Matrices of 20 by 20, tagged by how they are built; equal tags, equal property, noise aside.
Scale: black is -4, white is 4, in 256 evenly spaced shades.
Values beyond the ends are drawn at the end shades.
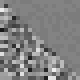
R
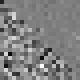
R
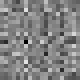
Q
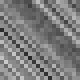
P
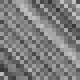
P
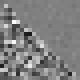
R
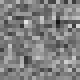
Q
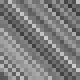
P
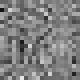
Q
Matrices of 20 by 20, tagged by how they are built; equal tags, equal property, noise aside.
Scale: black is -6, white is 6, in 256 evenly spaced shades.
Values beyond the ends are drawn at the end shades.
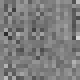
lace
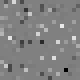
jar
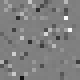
jar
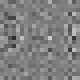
lace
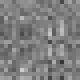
lace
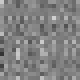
lace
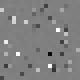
jar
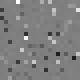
jar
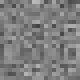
lace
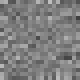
lace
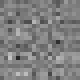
lace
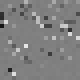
jar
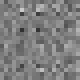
lace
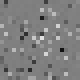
jar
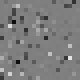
jar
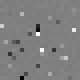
jar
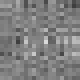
lace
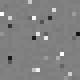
jar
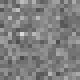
lace
